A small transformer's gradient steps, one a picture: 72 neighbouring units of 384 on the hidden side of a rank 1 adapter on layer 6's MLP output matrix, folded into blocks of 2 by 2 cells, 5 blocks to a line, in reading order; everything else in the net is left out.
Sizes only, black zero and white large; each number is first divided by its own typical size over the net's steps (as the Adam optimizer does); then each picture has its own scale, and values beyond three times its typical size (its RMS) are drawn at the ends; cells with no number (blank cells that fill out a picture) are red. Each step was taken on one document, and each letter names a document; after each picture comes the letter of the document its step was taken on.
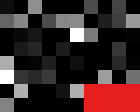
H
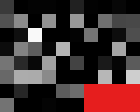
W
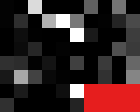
H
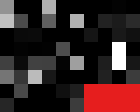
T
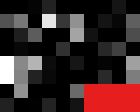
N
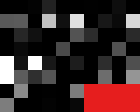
N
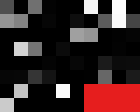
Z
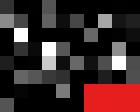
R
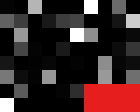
H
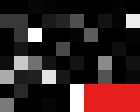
N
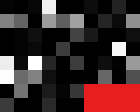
N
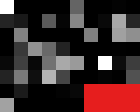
R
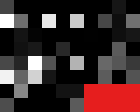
T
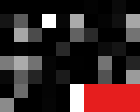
N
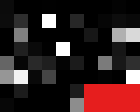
T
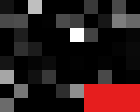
H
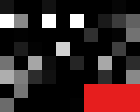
T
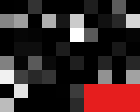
H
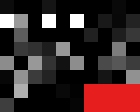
T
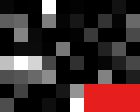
N
